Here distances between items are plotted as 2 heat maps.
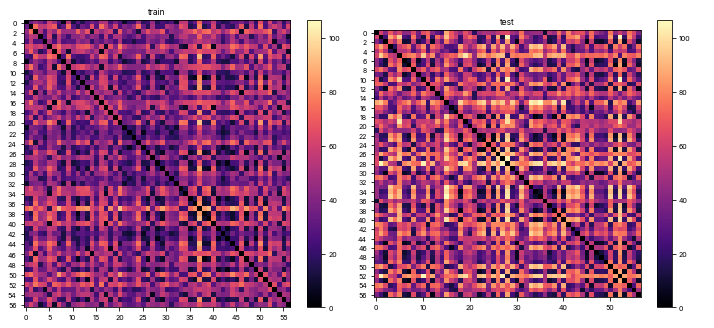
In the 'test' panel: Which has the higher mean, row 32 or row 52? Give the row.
52
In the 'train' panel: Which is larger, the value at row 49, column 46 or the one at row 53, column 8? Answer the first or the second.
the first
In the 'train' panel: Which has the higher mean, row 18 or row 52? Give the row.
52
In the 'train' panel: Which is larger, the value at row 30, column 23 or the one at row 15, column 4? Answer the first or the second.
the second
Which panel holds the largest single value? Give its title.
test
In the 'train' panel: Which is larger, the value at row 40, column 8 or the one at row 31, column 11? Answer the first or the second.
the first
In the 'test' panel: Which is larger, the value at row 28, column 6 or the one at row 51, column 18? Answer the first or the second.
the first
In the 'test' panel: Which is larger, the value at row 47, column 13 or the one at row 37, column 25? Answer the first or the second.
the first
